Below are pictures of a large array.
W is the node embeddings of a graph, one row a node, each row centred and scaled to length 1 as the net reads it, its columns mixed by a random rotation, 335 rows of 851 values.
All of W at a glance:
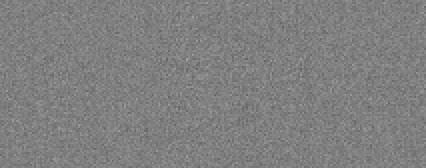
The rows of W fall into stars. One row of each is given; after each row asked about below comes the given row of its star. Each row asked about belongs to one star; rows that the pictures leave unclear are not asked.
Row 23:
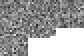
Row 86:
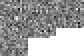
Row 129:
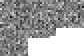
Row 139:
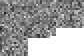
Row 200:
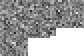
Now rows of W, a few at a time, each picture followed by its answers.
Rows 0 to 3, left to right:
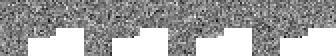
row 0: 86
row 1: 23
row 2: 86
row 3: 129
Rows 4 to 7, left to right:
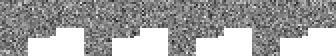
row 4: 200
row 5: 23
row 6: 200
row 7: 200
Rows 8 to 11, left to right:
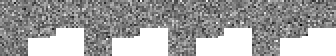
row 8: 129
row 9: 129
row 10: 23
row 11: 139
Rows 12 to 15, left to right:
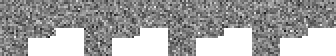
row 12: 23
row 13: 200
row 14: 129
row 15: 86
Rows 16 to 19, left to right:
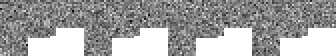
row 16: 23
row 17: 86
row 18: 200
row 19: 129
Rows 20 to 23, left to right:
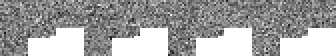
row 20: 200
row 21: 200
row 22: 129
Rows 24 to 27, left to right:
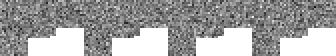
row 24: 86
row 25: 129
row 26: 129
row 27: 86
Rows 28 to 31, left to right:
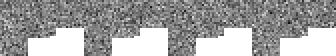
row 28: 23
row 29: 86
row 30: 139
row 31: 139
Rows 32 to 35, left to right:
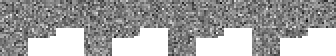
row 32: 139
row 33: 23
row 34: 129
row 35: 23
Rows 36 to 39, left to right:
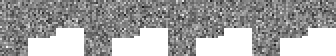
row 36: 86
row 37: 86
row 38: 129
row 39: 23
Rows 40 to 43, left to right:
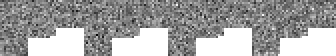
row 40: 23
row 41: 86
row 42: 86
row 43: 139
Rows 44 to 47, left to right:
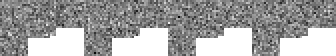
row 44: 86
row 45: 23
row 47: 139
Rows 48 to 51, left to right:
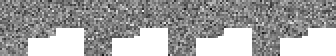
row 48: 139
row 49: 200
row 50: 129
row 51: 23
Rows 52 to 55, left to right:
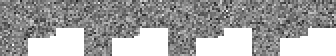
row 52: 139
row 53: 23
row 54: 200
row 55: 139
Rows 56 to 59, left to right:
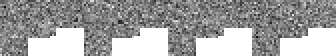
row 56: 23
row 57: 139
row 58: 23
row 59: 200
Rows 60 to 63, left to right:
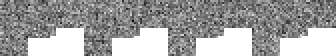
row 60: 200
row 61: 86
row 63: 139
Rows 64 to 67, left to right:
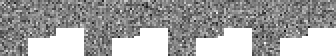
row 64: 129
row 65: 86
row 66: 139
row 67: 86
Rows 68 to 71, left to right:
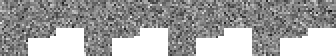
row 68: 200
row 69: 23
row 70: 86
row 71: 23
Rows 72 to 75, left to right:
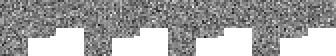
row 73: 86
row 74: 139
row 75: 86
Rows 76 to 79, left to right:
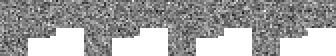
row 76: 200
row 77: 23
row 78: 86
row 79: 23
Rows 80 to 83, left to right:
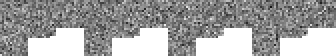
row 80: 23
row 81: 129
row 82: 86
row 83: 23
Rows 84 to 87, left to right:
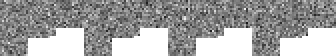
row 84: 139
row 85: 139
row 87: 200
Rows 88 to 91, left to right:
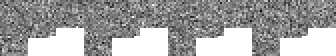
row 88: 139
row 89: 200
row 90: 129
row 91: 129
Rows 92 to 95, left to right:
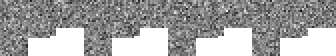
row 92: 23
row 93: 129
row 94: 200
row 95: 23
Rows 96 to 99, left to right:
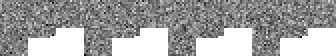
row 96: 129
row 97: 129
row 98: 129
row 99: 200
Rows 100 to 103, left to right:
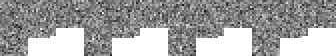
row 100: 86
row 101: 129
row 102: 23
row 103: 139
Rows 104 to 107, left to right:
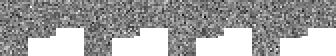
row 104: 200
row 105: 86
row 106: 23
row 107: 139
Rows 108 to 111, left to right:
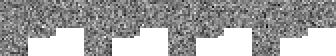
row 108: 23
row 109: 23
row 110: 23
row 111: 86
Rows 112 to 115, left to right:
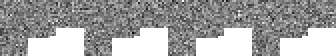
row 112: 139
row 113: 200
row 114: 129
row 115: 200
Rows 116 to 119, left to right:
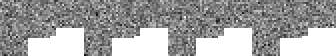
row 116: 200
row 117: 86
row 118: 86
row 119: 200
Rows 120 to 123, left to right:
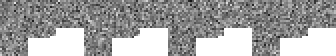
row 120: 23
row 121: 23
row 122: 200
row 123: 200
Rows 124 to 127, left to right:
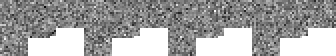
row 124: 23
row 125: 139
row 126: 86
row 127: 139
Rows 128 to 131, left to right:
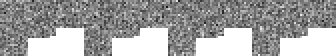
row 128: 139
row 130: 139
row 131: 139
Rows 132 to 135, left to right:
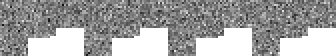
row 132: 86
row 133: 86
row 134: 129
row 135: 139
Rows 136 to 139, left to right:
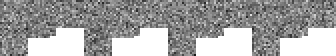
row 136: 139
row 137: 129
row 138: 129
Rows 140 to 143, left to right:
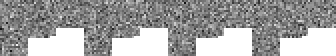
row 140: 139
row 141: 139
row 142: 23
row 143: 129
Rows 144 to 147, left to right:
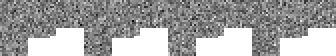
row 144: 86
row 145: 86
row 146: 23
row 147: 129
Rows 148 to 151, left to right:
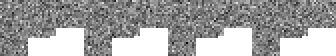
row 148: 86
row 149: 200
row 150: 200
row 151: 200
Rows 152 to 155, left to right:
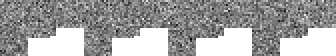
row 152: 129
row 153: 86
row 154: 200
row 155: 129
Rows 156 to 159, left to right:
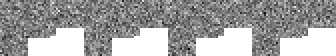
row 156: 200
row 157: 86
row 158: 129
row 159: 86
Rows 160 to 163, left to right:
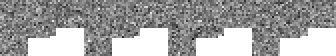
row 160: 86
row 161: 23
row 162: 200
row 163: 139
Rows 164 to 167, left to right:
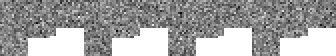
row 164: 139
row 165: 86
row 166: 86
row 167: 139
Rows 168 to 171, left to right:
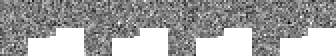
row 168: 139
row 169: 23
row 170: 129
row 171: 139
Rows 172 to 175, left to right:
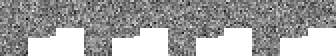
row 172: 86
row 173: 23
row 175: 86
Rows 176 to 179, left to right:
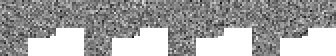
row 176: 200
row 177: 200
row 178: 129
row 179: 129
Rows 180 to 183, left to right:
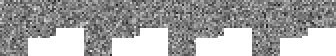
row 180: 129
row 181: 129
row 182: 86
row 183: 86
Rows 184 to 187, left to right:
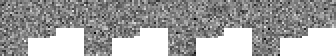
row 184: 129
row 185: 23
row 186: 23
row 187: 129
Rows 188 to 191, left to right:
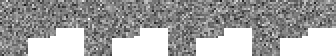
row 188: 86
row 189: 23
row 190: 86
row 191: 200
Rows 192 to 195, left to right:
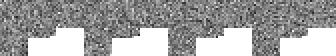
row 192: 23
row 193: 139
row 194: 129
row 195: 129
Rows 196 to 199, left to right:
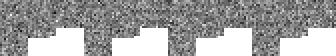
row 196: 139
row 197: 23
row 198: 139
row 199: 139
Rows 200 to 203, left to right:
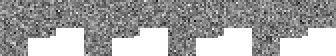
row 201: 23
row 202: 129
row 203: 86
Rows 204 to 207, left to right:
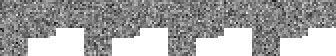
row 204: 139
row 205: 200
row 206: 200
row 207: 200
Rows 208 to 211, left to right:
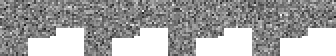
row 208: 200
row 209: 200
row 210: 129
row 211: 23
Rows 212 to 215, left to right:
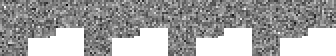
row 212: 86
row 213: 129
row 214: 86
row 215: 129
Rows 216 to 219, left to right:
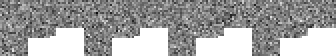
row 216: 23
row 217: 86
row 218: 86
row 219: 129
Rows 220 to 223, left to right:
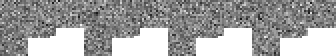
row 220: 129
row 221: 86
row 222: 129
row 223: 23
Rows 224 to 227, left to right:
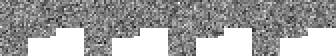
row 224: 86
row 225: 139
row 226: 23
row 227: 139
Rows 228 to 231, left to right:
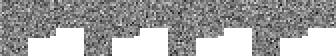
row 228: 200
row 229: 129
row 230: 86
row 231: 200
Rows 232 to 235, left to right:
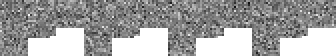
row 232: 200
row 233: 23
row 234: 139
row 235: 129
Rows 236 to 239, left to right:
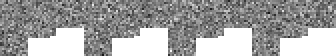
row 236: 129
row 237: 86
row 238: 139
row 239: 139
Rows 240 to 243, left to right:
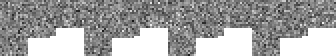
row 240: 86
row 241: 86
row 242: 139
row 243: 200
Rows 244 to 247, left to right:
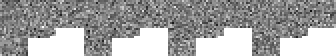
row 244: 23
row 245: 200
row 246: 139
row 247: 129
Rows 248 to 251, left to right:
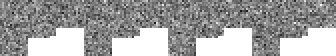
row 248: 86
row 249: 23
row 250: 23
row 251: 200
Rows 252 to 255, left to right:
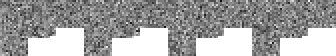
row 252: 23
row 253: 139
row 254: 23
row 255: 129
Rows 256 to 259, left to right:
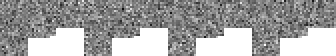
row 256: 86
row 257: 139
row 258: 139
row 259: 139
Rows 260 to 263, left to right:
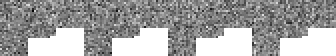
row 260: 23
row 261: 23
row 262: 86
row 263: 139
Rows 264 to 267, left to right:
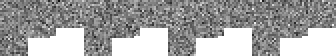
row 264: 129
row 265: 200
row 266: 139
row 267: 129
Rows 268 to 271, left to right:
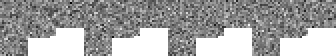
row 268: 23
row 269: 139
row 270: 129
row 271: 23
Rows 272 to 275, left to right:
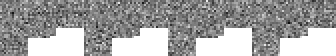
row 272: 86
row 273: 139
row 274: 200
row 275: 139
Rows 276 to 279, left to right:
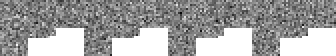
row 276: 139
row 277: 129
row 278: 86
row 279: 129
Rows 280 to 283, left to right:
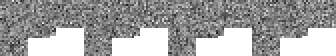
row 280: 200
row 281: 200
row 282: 200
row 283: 129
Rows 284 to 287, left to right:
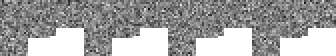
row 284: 139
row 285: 139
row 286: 86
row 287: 129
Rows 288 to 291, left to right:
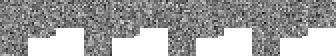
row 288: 23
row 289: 23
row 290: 86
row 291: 86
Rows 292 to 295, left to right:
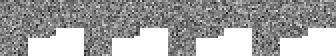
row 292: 23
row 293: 129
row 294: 200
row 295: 200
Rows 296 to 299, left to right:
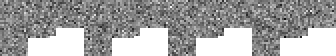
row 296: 139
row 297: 86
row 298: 129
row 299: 200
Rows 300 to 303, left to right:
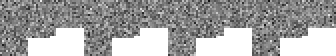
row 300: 129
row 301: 200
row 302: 139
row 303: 129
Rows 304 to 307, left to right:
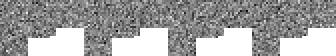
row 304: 129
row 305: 86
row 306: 23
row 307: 129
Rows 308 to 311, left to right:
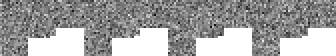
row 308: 23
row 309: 23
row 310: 129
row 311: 86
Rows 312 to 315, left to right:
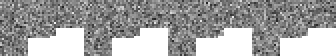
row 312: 86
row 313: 200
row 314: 200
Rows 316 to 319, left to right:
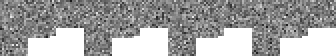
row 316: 139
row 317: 129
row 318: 86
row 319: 86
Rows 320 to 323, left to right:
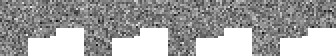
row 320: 86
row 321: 200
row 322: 200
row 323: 23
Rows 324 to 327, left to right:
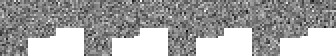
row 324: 129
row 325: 129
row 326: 86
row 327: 139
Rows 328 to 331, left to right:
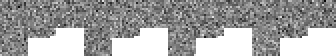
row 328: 23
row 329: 129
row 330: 139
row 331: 23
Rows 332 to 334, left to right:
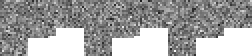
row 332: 139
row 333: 86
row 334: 129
